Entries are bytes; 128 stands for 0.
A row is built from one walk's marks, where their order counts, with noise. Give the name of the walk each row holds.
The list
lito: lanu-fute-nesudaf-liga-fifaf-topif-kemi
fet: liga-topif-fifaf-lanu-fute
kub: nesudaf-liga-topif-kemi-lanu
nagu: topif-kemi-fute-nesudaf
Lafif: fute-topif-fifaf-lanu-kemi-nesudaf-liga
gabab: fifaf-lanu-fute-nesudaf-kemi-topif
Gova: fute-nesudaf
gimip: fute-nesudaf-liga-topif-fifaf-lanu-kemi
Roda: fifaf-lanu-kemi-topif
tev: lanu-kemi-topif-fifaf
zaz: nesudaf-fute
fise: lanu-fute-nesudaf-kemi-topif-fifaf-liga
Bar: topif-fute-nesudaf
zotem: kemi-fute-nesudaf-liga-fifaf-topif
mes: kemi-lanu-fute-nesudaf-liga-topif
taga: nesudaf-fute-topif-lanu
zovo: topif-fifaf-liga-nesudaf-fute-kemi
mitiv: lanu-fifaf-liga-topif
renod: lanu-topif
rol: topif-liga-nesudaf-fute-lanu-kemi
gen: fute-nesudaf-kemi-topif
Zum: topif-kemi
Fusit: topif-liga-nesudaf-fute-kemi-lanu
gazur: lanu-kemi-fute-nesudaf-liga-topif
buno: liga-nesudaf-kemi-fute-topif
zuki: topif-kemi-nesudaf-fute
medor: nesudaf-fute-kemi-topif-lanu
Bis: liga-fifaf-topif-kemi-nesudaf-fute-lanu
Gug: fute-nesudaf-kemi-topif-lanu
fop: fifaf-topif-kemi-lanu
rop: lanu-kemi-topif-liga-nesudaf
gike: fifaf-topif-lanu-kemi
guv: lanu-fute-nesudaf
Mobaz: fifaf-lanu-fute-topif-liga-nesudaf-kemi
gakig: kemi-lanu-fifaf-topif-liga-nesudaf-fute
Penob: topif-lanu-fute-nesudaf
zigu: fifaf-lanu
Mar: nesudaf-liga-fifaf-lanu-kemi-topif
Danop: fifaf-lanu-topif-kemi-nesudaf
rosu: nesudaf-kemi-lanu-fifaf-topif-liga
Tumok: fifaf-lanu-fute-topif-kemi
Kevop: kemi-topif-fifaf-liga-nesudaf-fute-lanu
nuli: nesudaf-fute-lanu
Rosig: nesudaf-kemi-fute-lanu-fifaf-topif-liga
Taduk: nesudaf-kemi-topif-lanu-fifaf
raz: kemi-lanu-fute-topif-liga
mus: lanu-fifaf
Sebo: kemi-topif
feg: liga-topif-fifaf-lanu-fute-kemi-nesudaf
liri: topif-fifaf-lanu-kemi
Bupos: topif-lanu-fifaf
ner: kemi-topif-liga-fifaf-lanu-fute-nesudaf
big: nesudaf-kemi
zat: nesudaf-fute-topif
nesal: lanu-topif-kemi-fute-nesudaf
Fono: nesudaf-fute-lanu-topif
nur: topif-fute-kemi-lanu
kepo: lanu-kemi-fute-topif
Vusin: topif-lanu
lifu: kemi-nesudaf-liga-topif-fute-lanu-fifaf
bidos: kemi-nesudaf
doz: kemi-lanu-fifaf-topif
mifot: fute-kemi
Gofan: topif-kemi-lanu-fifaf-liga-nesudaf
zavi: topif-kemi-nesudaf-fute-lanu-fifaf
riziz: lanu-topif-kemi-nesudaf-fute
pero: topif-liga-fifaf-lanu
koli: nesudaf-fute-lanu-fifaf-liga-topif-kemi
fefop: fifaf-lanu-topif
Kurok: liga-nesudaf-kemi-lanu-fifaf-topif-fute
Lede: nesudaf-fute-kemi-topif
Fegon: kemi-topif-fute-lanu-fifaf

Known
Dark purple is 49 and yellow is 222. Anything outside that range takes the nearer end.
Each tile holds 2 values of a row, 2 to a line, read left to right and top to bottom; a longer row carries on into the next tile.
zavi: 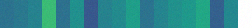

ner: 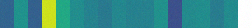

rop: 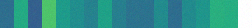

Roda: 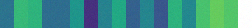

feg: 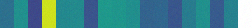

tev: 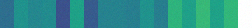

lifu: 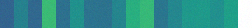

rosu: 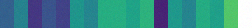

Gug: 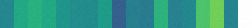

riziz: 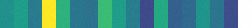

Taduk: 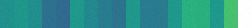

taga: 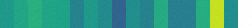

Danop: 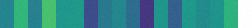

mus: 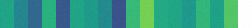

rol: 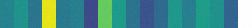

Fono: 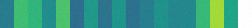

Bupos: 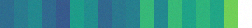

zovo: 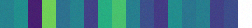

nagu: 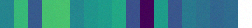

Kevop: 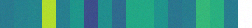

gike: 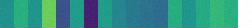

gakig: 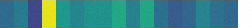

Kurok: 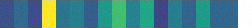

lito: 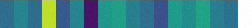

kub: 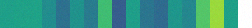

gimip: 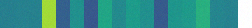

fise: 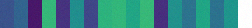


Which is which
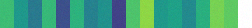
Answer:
zigu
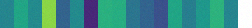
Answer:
Tumok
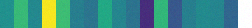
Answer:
nesal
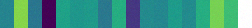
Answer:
Sebo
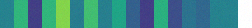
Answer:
Bar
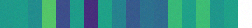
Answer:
liri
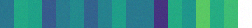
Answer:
Mar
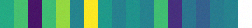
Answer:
Gova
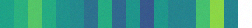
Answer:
medor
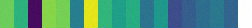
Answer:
zaz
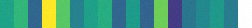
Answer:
guv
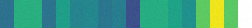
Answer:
renod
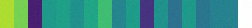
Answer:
big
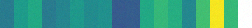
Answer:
Vusin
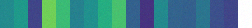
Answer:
zuki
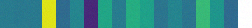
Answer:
Bis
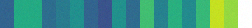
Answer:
fefop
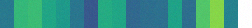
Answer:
kepo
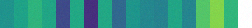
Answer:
fop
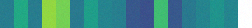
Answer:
Penob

